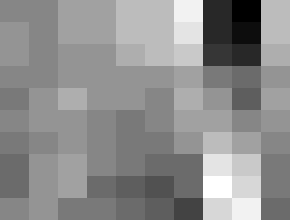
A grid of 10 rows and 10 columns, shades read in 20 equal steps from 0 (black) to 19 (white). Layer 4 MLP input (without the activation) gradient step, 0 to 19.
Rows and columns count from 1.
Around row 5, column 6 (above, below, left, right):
11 10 11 13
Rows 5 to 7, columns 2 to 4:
11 13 11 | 11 11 10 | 10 11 10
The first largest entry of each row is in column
7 7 7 7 3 7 8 8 8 9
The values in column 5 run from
7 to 14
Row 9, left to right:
8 11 12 8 7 6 8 19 16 9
